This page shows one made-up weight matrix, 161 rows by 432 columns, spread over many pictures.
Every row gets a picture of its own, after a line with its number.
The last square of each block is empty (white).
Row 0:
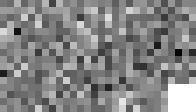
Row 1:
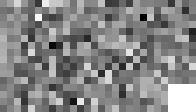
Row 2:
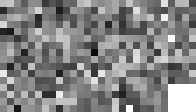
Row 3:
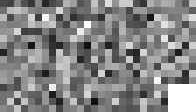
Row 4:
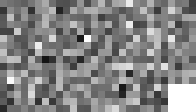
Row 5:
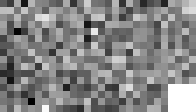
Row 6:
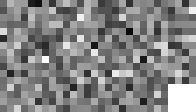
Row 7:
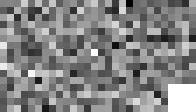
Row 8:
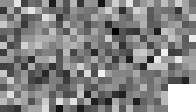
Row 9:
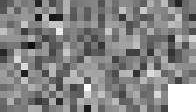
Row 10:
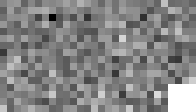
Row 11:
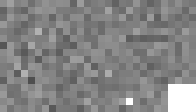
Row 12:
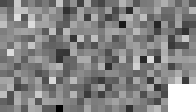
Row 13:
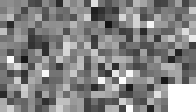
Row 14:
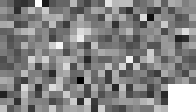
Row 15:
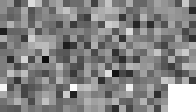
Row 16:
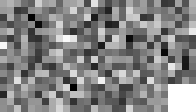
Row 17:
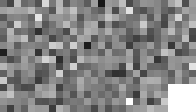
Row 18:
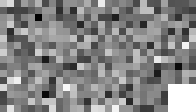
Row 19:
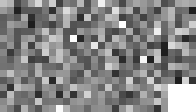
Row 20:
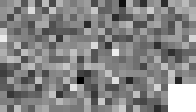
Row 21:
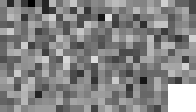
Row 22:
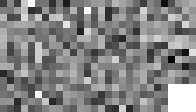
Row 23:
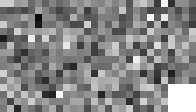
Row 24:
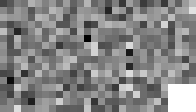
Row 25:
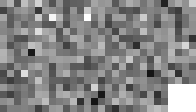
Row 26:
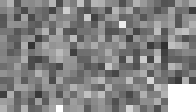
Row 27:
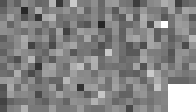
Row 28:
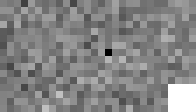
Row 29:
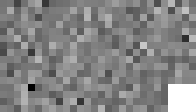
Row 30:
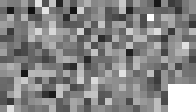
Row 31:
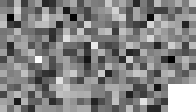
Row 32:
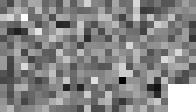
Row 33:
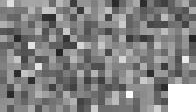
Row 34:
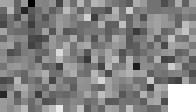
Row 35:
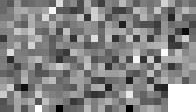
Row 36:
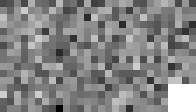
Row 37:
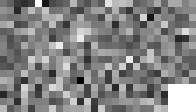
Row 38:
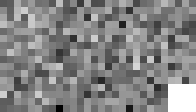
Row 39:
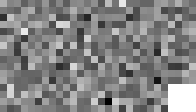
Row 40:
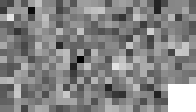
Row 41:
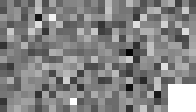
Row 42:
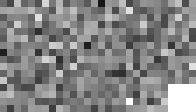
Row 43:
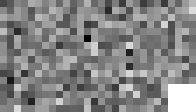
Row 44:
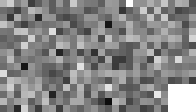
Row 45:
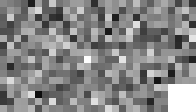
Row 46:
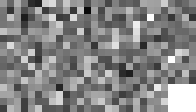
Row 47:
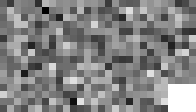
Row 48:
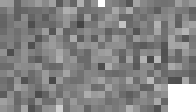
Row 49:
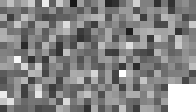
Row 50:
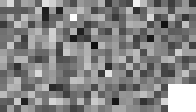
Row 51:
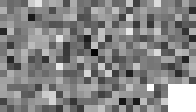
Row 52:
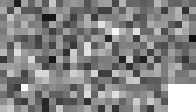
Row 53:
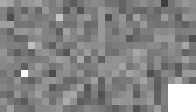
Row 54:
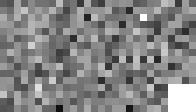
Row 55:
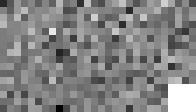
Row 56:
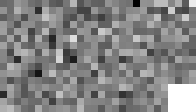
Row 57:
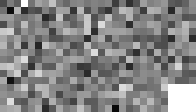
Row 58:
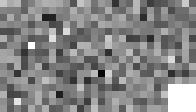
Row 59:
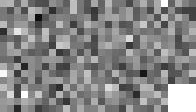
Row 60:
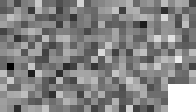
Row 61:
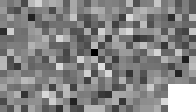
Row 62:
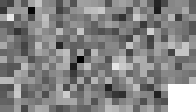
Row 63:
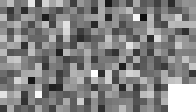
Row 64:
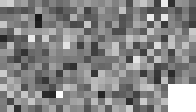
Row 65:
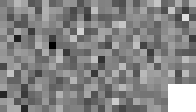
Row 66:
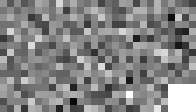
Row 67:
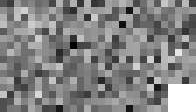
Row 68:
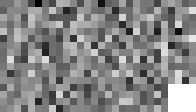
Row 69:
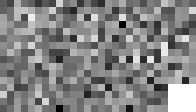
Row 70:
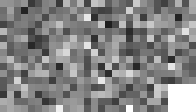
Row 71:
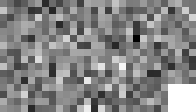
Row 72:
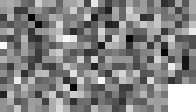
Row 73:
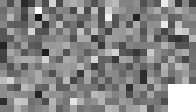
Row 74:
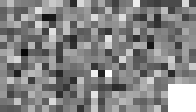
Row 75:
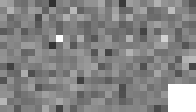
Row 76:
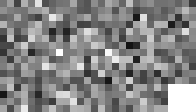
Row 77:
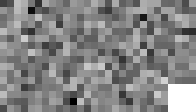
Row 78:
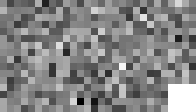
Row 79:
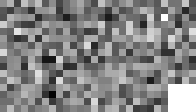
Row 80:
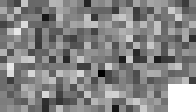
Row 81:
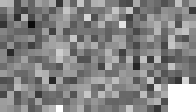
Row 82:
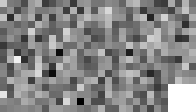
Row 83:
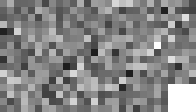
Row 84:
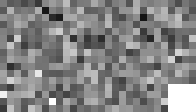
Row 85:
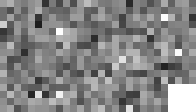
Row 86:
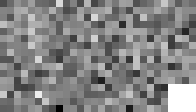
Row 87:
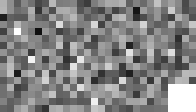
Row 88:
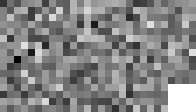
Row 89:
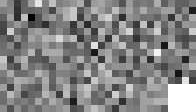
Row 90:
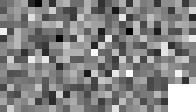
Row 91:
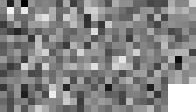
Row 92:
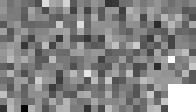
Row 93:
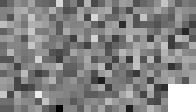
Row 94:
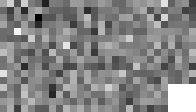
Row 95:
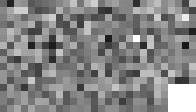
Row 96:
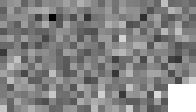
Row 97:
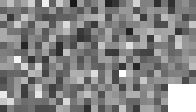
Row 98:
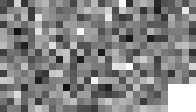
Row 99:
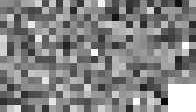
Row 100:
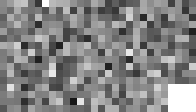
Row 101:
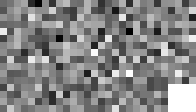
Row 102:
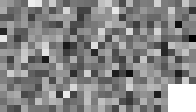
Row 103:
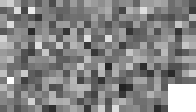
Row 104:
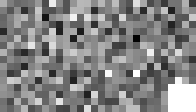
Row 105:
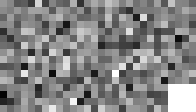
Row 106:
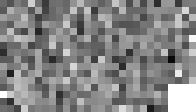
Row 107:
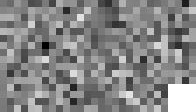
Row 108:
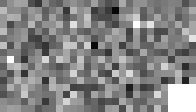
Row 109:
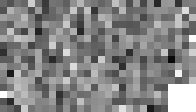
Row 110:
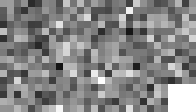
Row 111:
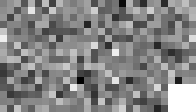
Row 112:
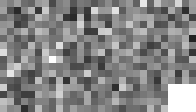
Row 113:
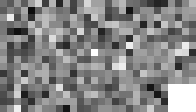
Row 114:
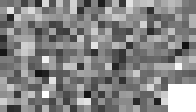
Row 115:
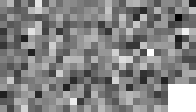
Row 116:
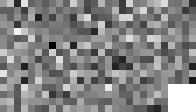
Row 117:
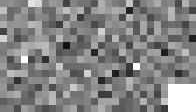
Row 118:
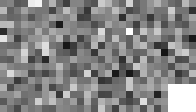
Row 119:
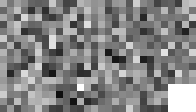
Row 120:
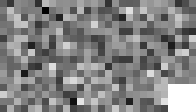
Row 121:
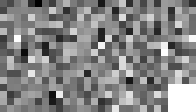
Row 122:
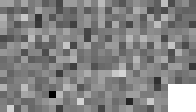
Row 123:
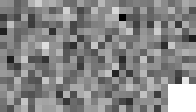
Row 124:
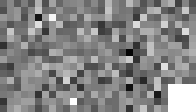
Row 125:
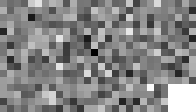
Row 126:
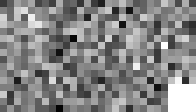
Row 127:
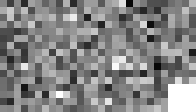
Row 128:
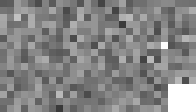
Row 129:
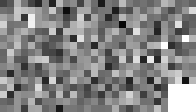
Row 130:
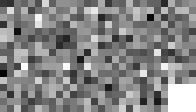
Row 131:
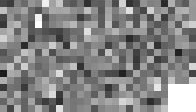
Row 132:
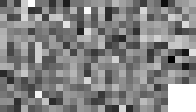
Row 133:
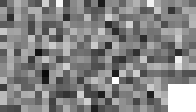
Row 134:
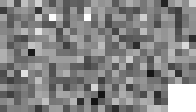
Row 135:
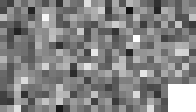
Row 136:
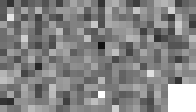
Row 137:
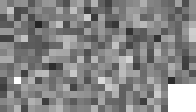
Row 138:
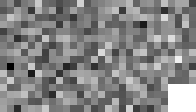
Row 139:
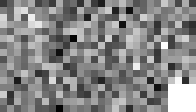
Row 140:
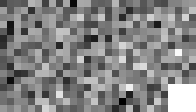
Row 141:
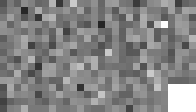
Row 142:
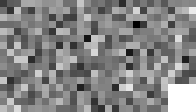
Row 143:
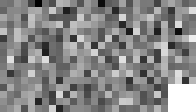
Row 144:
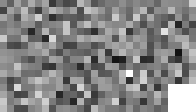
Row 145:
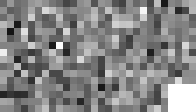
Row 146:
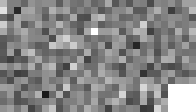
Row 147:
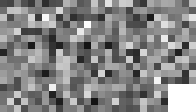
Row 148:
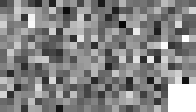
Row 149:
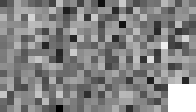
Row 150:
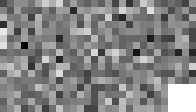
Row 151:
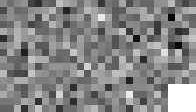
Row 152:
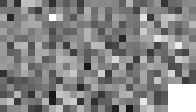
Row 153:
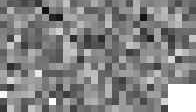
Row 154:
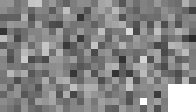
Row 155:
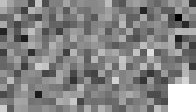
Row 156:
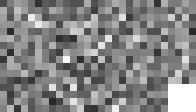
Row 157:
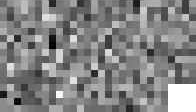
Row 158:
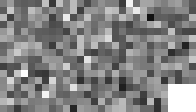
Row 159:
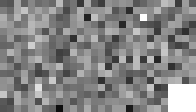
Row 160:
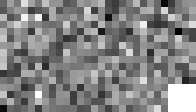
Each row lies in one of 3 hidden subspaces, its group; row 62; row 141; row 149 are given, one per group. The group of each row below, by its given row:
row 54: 149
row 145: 141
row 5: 62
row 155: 141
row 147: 141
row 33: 141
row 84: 141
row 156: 149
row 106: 141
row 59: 62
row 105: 141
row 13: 149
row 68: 149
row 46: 141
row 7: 62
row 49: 141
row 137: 149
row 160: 141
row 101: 149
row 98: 62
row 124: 141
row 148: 149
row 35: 149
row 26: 149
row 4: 62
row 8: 62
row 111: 62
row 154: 149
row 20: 62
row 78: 141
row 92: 141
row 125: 149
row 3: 141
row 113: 62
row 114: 62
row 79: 62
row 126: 149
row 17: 62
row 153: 141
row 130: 62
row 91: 62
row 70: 149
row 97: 141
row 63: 141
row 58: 141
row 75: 62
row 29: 141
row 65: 141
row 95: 141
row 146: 62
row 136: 141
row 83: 62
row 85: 62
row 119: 141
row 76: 141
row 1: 141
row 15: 149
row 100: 141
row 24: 62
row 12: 149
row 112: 141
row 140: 62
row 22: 141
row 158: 62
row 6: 149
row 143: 149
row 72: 149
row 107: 149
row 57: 62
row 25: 141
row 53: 141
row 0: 62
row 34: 149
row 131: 62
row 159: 149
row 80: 62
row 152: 141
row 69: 149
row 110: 149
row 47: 141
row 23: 62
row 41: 141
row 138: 62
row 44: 62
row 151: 149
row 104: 141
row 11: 141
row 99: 62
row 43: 62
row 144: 141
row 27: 141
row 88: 141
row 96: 141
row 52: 62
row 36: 149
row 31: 141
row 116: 62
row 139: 149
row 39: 62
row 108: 149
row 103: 62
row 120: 141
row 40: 62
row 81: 149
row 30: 62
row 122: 62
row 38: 149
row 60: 62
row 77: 141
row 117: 149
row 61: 149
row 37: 141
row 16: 149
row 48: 149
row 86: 149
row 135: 62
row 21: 141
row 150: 62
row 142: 62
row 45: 141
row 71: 141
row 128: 149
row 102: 149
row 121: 149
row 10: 141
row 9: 141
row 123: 149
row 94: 62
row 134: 141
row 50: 141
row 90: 149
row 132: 141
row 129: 149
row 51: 149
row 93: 149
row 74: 141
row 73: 141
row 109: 141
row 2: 62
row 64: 62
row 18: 62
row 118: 149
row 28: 62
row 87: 62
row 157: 141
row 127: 62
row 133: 62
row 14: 141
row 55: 149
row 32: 62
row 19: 149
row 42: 62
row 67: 149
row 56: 141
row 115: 141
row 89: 149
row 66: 149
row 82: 141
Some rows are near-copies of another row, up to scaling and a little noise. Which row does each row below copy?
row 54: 159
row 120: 47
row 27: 141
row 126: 139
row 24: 43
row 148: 129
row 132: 22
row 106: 109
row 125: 51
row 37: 14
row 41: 124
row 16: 72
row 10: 96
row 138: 60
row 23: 64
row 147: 3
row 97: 49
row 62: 40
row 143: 68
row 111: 20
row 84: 153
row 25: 134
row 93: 86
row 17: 42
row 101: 90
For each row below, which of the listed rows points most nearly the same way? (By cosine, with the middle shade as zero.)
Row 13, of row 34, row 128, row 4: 34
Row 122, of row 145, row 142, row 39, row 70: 142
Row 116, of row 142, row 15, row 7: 142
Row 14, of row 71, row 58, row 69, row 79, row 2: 71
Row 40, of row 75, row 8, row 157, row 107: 8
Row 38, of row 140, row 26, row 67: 67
